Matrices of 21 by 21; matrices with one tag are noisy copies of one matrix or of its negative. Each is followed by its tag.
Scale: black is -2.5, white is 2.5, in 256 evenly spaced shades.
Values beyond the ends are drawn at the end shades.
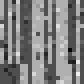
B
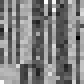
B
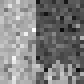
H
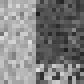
H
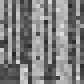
B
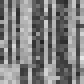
B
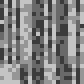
B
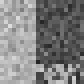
H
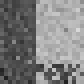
H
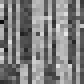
B
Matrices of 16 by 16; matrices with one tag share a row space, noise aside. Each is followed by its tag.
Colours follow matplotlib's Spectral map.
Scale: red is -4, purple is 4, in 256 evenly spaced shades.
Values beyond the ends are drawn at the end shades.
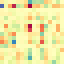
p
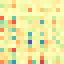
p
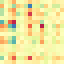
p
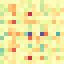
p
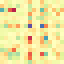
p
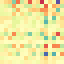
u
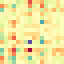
p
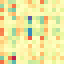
p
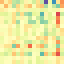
u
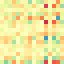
u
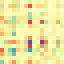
p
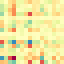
p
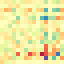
u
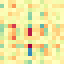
p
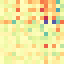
u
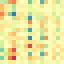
p
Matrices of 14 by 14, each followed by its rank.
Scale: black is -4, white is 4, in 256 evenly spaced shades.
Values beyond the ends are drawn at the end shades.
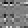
two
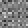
two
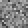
full rank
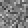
full rank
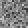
full rank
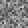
full rank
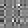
two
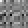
two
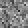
full rank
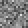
full rank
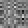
two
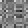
two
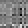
two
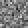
full rank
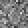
full rank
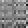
two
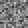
full rank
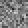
full rank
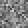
full rank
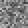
full rank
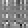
two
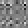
two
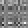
two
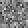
full rank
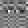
two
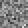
full rank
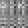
two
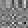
two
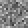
full rank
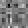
two
